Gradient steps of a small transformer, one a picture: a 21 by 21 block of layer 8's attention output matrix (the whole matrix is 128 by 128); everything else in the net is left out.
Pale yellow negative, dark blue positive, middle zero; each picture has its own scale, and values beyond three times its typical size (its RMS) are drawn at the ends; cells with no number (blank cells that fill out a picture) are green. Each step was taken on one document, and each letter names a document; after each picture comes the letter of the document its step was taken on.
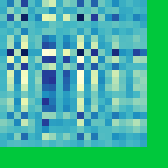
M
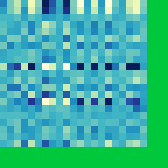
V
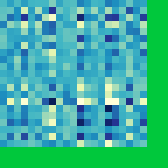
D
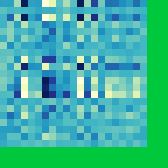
M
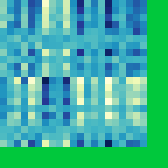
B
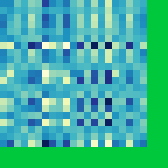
V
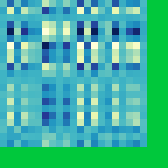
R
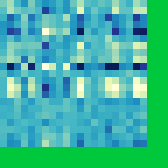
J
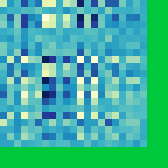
M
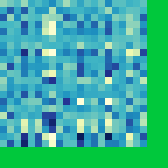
D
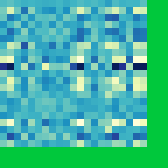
J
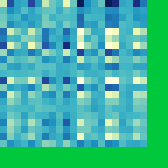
B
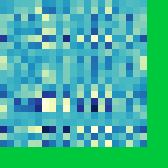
V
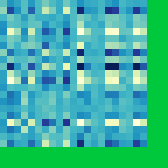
B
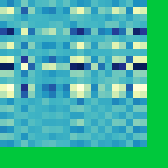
J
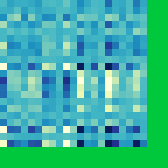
B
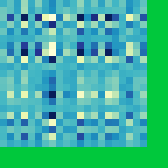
D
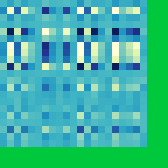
R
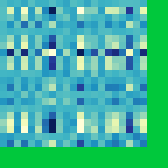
D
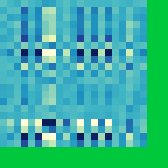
D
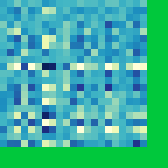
V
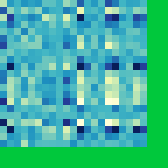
B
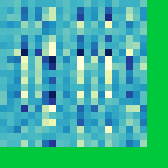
D
